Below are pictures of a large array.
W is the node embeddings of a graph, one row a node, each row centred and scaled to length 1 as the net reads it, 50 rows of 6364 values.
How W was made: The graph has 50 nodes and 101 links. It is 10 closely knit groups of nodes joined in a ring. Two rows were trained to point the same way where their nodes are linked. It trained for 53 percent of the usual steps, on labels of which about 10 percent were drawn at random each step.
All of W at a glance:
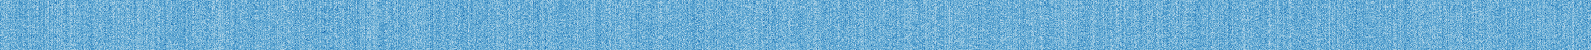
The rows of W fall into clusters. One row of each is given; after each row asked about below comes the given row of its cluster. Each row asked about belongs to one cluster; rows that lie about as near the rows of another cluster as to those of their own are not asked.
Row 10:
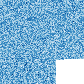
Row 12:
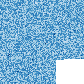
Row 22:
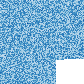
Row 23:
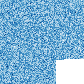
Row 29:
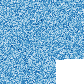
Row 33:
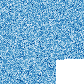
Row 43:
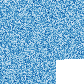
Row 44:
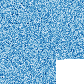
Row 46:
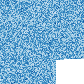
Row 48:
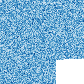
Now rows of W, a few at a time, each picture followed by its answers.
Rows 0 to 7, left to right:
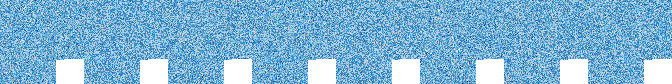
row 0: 43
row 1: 12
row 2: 46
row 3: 12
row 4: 29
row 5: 44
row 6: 33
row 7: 33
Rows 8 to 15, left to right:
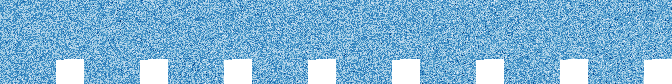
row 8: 12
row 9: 12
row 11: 22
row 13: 22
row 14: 29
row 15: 10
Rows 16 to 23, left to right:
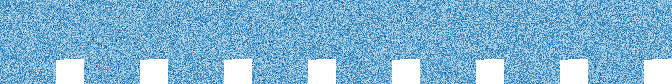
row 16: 46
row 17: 46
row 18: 10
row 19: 10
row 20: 22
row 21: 12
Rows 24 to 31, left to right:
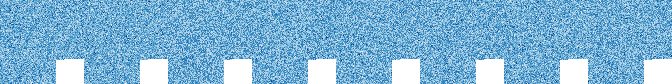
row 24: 43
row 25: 44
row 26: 29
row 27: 33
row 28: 46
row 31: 22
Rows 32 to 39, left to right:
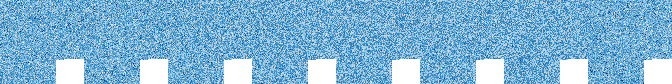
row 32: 10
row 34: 48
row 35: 23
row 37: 46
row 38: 29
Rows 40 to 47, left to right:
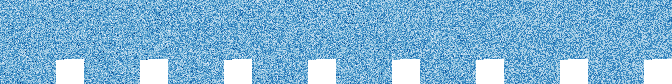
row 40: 22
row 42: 23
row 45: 44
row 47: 10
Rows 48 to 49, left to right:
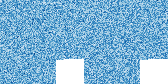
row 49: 44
